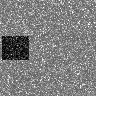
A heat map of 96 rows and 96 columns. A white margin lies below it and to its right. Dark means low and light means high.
An odd patch, lower than its surroundings, sits in the middle left. There are no regular stripes. Overall the values sit about 50% of the way up the scale. The ninth with the lowest average is the middle left.
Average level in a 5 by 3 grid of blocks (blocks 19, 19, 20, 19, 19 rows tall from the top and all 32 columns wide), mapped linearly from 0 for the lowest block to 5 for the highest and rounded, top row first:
5 5 5 / 5 5 5 / 0 5 5 / 4 5 5 / 5 5 5
